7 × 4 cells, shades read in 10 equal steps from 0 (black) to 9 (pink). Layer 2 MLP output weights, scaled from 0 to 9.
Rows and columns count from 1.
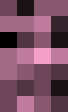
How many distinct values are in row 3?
4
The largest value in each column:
6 7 9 7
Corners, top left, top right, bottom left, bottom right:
4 5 4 3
